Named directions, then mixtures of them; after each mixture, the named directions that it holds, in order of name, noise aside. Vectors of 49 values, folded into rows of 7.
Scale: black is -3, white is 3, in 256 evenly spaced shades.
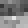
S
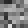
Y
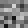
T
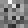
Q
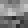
S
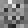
Q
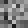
Q, Y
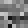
S, Y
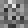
Q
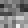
S, T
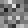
Q, S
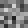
T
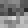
S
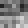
S, T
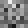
Q
